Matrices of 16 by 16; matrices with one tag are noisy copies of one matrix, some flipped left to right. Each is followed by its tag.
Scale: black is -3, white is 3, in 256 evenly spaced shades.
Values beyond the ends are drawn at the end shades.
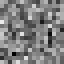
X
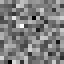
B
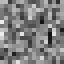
X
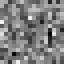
X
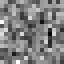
X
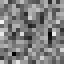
X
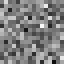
B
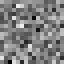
B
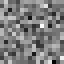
B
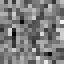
X
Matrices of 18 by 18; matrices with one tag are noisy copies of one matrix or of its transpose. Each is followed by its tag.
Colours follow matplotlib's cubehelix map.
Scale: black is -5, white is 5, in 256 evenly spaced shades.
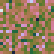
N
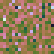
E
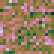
N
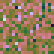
E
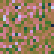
E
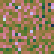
E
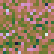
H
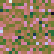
N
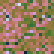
E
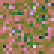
H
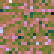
N
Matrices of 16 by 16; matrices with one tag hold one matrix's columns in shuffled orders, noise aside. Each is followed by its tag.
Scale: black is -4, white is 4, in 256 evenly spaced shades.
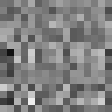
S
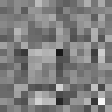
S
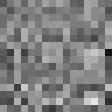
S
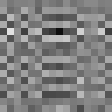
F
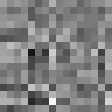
S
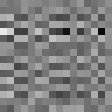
F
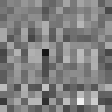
S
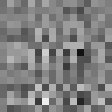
S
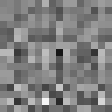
S
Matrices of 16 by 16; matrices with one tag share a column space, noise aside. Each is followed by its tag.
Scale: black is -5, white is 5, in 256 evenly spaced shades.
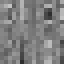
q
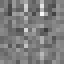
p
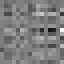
p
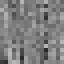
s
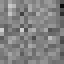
p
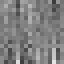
s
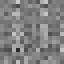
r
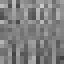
q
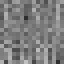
s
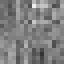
q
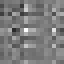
p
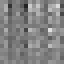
p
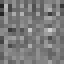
p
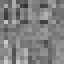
q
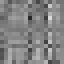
s
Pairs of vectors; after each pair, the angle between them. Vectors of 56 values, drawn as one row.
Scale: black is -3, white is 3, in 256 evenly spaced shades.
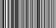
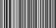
nearly opposite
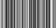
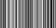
partly opposed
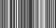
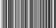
orthogonal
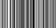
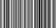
partly opposed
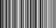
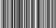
partly opposed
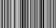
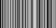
orthogonal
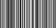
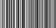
partly aligned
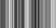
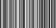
orthogonal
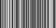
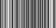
nearly parallel
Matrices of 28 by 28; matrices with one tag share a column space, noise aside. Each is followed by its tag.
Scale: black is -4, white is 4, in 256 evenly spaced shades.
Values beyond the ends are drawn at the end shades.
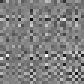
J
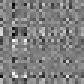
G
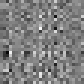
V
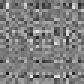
G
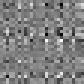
G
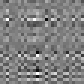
J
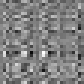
V
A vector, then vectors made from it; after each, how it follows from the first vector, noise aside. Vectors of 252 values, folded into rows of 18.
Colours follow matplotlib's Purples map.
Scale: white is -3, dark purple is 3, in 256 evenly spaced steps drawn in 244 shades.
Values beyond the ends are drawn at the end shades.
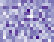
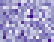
negated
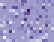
partly zeroed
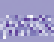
partly zeroed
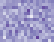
shrunk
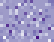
partly zeroed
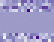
partly zeroed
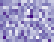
negated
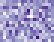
copied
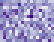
negated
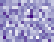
negated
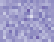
shrunk
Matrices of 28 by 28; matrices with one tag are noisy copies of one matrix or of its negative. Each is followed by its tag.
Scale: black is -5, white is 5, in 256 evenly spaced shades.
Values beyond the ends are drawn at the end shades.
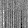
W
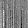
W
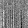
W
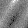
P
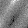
P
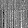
W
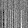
W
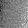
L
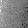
L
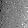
L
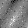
P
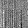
W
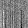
W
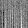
W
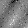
P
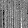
W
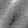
P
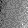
L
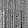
W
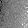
L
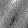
P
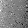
L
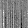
W
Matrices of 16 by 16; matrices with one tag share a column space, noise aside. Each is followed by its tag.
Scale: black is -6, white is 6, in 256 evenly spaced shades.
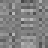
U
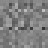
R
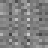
U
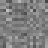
U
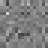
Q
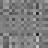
U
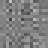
U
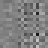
U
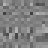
Q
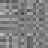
U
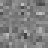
Q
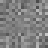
U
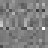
R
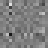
Q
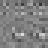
Q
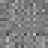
U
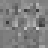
R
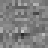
Q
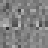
R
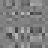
Q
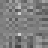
U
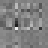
R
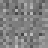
U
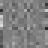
R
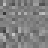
Q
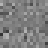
Q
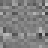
Q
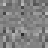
Q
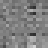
U
